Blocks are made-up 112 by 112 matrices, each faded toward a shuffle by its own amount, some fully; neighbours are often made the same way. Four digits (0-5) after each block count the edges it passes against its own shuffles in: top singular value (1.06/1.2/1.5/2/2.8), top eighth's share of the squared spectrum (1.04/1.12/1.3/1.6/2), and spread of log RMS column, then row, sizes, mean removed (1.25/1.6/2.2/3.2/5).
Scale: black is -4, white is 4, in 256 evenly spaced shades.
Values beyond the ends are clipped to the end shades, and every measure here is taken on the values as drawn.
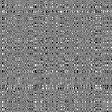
5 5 4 4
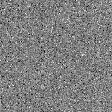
3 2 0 0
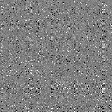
4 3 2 2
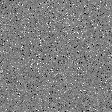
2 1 0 0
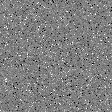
0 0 0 0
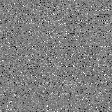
2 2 0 3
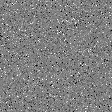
0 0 0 0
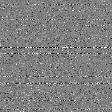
3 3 0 3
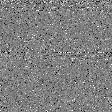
2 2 0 2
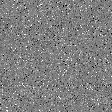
1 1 0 1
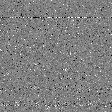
3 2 0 2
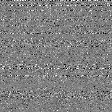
2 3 0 4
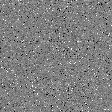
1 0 0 0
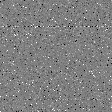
2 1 0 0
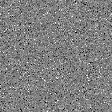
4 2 1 0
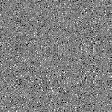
4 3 2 1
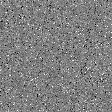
2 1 0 0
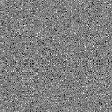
4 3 2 2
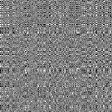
5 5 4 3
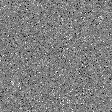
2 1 0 0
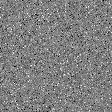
0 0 0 0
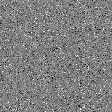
3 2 0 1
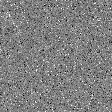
2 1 0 0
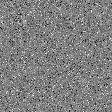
2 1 0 0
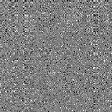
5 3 2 2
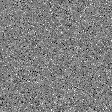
2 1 0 0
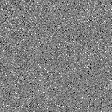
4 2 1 1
